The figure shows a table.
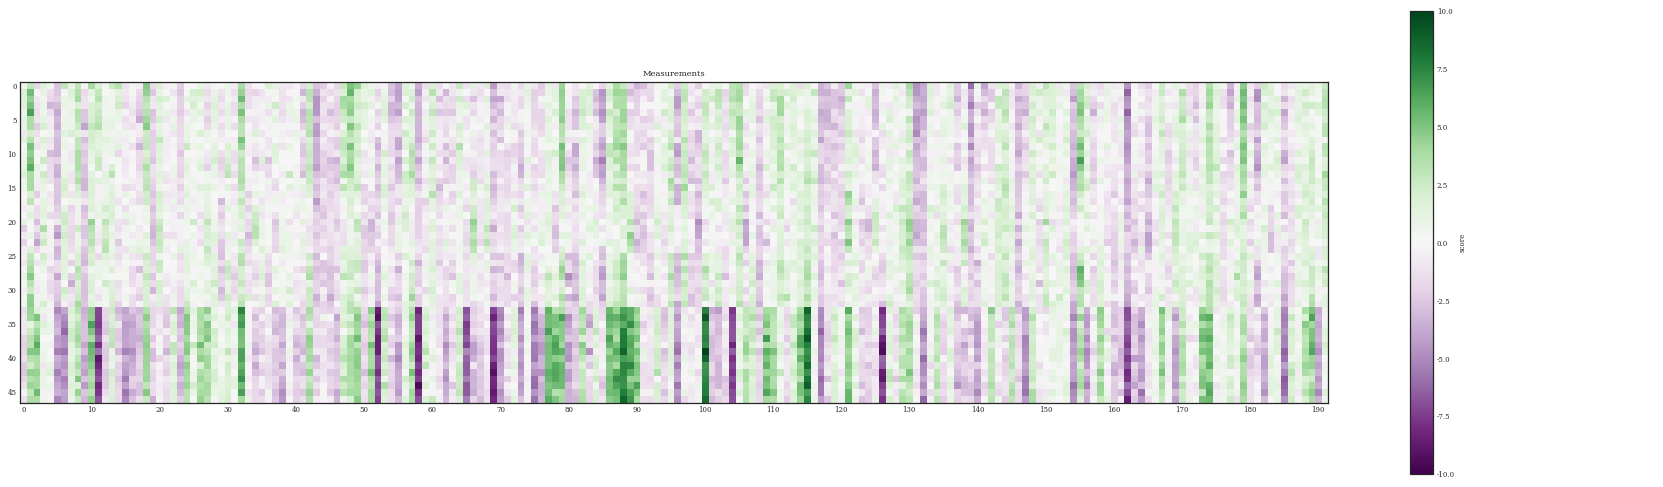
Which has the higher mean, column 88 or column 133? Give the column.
88
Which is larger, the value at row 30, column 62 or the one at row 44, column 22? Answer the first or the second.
the second
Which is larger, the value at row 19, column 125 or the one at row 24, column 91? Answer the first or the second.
the first
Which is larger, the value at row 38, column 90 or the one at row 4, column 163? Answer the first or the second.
the first
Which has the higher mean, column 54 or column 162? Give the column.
54
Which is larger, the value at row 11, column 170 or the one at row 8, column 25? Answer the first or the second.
the first
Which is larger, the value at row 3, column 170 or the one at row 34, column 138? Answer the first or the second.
the first
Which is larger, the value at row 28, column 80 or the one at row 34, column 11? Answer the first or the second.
the first
